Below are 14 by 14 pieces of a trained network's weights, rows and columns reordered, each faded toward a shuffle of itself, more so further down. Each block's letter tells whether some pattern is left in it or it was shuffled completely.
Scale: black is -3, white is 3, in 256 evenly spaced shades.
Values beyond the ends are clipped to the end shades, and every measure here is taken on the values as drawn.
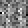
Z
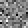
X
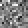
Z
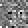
Z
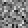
X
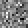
X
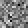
X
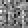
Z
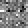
Z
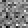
Z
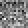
Z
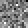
X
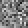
X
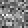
X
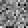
Z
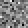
X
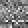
Z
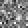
Z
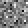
X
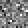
X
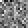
X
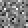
X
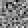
X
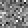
X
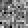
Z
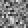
Z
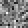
X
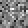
X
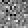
X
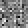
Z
